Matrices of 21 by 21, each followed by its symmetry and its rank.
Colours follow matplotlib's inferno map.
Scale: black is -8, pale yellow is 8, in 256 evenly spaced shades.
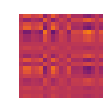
neither, rank one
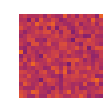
neither, full rank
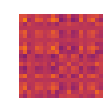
symmetric, rank two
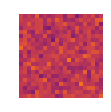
neither, full rank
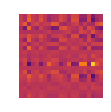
neither, rank two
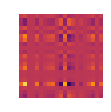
neither, rank one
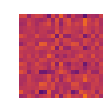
neither, rank three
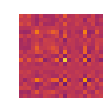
symmetric, rank two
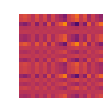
neither, rank one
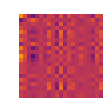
neither, rank two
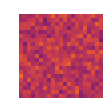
neither, full rank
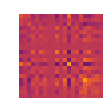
symmetric, rank two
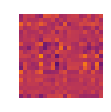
neither, rank three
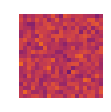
neither, full rank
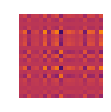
neither, rank one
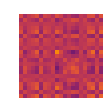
symmetric, rank two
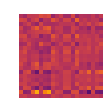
neither, rank two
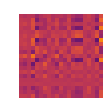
neither, rank two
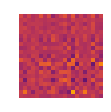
neither, rank three
